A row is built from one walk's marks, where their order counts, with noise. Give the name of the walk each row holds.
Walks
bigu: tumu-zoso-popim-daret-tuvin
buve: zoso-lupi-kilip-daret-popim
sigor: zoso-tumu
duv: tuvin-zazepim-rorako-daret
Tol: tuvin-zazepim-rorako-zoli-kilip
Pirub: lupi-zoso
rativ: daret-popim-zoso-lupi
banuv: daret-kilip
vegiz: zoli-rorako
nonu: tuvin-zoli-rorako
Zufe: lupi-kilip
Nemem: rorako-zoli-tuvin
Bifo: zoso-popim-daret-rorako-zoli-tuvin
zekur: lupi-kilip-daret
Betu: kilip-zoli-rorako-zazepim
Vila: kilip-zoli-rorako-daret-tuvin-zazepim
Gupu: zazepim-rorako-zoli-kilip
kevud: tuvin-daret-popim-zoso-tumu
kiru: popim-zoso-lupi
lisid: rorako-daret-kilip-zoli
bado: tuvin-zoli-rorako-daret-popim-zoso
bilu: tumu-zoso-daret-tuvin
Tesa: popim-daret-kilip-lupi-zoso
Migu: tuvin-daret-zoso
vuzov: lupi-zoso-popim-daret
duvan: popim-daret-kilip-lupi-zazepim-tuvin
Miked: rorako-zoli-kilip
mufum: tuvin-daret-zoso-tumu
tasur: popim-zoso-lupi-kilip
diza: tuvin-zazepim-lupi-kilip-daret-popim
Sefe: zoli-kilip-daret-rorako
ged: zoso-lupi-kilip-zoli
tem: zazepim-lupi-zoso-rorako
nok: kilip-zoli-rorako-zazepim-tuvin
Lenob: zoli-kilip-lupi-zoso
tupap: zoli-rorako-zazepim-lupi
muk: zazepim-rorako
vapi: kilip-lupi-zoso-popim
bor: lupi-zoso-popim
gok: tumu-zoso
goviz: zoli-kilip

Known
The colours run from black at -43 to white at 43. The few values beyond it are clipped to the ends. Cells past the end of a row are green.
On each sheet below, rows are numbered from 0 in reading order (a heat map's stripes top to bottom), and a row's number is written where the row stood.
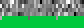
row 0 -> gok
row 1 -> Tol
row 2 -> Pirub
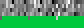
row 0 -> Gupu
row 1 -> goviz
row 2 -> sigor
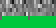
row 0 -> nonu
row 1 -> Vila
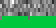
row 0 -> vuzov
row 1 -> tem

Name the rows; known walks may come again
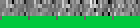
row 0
Tol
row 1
Vila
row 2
Gupu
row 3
goviz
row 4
tem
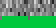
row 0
ged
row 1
nonu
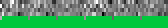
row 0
gok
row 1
Lenob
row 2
Bifo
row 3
Pirub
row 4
Nemem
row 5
diza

